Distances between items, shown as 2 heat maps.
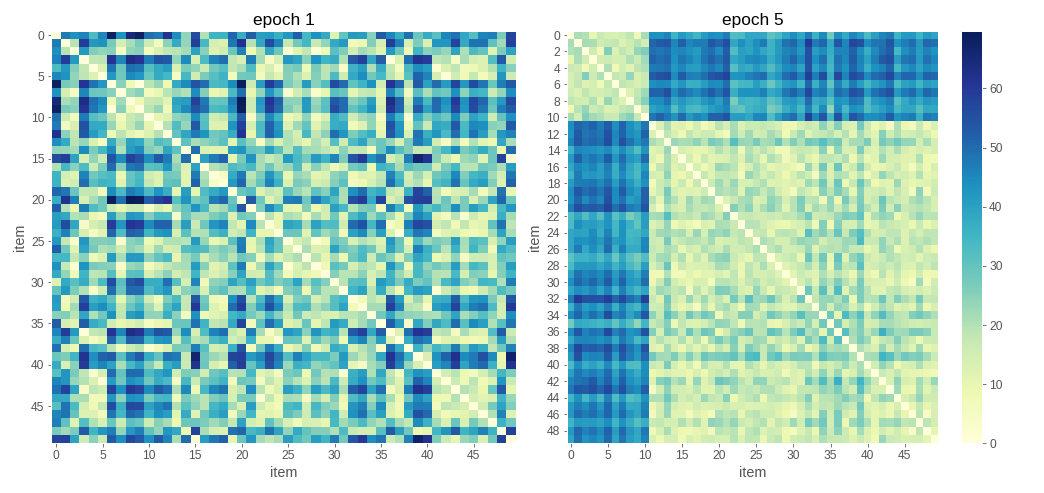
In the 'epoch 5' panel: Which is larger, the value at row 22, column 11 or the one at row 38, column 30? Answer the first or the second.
the first
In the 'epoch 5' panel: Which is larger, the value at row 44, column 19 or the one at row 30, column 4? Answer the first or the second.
the second
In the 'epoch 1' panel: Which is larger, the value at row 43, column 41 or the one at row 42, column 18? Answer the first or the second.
the second
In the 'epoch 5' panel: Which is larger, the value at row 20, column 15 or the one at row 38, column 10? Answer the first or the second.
the second
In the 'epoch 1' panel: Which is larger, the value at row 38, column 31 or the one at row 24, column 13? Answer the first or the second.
the first
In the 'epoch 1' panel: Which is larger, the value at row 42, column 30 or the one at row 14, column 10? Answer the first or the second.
the first
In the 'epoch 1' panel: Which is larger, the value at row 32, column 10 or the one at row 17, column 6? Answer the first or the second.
the second
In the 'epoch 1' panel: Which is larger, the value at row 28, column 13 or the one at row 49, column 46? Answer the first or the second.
the first
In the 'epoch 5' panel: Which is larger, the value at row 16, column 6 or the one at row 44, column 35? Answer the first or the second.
the first
